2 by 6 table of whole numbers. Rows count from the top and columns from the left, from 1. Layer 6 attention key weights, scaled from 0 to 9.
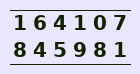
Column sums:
9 10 9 10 8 8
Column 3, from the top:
4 5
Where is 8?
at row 2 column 1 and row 2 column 5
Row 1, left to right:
1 6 4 1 0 7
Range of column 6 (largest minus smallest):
6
